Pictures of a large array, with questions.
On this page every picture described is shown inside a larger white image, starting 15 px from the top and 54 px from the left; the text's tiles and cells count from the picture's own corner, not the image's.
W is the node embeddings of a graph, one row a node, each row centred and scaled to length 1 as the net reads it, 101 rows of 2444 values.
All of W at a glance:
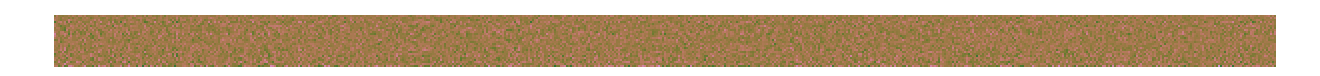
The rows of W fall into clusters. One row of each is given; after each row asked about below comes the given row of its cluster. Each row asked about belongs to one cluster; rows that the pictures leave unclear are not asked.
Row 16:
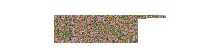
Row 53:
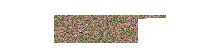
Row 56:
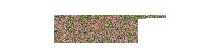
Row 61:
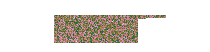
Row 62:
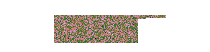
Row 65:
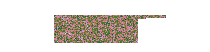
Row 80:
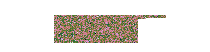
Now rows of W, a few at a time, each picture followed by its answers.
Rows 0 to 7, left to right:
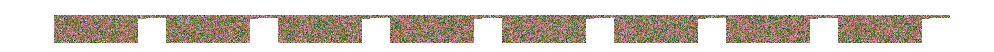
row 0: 61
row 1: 53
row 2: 16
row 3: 65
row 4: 56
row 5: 62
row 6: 65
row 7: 80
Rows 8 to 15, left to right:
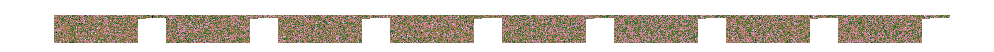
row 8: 80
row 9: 65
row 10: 16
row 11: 56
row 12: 80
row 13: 61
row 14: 61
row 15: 61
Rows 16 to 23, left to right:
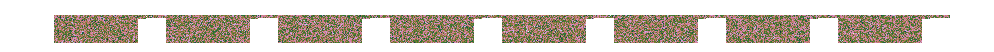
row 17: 53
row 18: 56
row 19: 62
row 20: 53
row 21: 53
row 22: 65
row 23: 65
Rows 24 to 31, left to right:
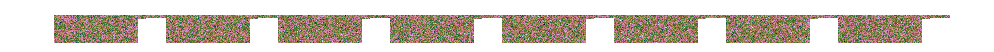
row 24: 65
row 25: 62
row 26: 80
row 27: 16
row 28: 53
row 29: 62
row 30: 53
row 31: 80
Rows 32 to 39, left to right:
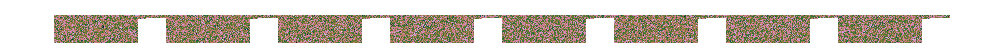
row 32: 62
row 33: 62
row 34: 56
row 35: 53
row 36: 56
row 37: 56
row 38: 56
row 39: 53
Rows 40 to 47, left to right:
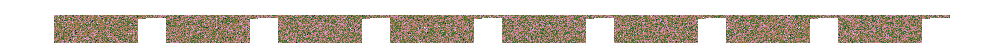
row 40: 16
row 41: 53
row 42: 56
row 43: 65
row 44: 65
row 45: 80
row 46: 56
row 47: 65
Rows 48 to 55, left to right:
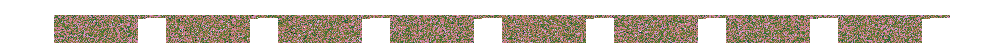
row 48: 53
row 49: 61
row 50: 53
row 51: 80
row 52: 16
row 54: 65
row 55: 80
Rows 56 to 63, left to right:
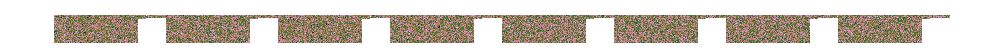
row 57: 65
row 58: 16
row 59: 62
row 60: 56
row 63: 53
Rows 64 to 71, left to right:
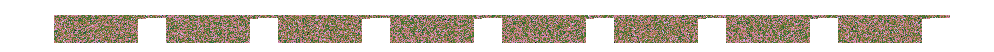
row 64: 56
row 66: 56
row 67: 61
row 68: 61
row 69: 16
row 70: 61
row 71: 56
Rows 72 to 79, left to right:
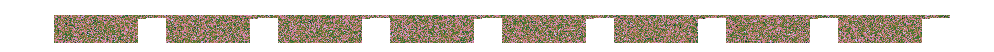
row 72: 16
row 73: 62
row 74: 65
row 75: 65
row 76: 61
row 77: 62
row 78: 80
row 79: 61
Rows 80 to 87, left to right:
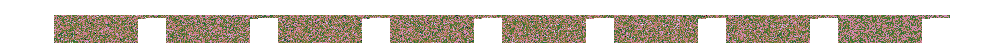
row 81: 80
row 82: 62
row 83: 62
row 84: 61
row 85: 56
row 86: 65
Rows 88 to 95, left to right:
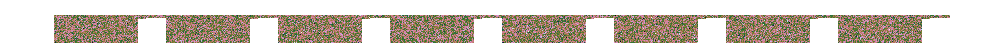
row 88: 65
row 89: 56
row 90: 80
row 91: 65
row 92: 53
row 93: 80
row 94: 80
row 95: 80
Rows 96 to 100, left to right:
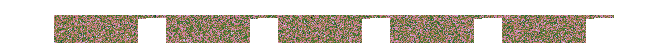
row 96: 56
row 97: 61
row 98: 56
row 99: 16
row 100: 65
